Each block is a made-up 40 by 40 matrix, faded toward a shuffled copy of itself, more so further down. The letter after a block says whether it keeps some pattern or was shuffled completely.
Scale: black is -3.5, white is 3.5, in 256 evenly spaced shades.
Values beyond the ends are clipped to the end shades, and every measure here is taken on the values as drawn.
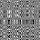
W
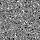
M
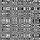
W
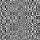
W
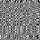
W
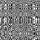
W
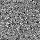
M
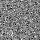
M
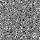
M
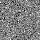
M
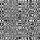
W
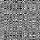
W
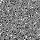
M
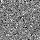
M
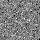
M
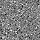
M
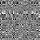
W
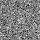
M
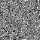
M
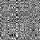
W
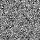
M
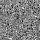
M
